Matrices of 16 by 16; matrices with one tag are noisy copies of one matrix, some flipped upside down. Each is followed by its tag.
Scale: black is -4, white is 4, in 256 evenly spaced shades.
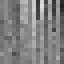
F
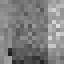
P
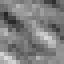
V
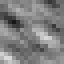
V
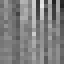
F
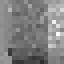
P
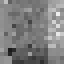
P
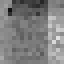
P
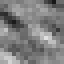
V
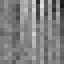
F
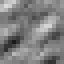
V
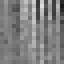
F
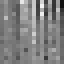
F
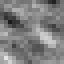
V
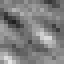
V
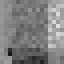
P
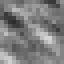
V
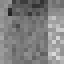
P
